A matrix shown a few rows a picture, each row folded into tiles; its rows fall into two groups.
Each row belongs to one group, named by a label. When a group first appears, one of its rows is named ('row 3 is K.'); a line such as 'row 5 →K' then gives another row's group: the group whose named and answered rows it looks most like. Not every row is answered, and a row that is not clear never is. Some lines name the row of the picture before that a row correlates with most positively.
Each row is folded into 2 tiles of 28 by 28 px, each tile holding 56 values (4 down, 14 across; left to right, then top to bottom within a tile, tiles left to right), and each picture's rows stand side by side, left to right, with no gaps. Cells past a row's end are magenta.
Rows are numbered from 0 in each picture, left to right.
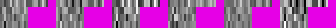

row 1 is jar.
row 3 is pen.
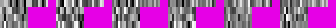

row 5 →pen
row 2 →pen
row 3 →pen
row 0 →jar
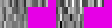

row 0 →jar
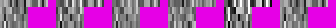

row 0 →jar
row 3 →pen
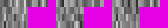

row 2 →jar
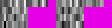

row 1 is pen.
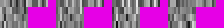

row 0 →jar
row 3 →pen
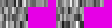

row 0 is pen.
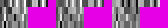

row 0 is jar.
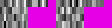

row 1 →pen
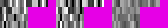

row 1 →jar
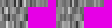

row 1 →pen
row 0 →pen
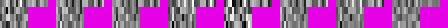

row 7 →pen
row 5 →jar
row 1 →jar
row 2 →jar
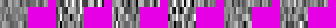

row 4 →pen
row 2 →jar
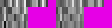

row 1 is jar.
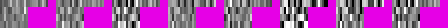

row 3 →jar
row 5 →pen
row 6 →jar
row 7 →pen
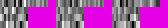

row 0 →pen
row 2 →pen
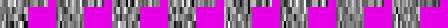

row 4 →jar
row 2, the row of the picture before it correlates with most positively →0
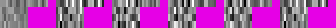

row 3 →pen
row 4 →pen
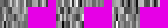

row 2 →jar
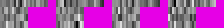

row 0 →pen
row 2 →pen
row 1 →pen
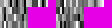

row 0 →jar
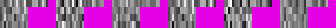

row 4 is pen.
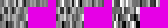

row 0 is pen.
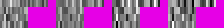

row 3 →jar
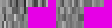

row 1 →pen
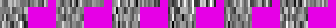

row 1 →pen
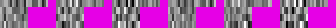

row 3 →jar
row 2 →pen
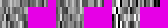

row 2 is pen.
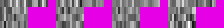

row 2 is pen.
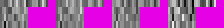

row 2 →jar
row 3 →jar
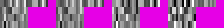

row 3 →pen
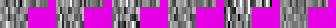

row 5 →jar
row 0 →pen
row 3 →pen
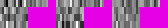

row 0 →pen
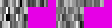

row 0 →pen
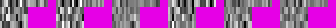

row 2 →pen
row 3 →jar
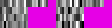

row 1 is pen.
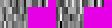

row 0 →jar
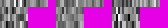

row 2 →pen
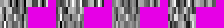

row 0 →jar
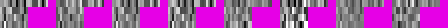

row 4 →pen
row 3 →jar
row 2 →jar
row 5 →pen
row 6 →jar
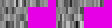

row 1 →pen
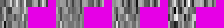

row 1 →jar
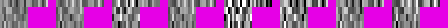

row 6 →jar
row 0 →jar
